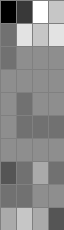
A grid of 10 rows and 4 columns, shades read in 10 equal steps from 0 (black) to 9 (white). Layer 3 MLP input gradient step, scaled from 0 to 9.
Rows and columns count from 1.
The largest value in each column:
6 8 9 8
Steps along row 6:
down same same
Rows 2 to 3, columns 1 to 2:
4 8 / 4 5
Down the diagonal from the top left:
0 8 5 5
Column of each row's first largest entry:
3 2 2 1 1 1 1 3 3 2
